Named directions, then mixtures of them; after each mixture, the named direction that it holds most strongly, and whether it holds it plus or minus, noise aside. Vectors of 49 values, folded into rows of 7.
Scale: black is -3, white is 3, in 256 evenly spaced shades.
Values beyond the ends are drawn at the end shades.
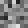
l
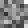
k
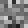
l, minus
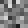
l, minus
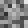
k, plus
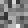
l, plus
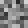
l, plus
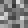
l, minus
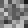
k, minus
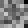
k, minus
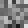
k, plus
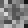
k, minus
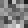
k, minus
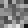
k, minus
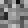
l, plus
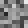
k, plus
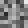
k, plus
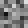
k, plus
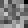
k, minus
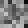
k, minus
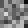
k, minus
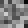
k, minus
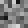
l, plus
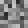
l, plus
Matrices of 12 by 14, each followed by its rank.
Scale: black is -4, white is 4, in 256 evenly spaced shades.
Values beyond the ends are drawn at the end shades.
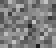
full rank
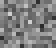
full rank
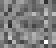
two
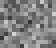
full rank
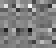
two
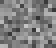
full rank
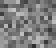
full rank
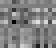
two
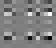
one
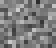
full rank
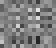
two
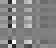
one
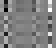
one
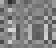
two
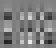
one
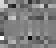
two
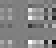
one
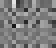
two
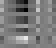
one
